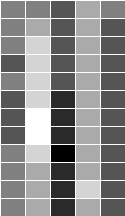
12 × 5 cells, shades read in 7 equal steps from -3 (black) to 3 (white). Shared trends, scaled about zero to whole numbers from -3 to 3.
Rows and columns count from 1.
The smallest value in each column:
-1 0 -3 1 -1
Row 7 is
-1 3 -2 1 -1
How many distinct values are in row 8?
4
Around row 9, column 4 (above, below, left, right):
1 1 -3 -1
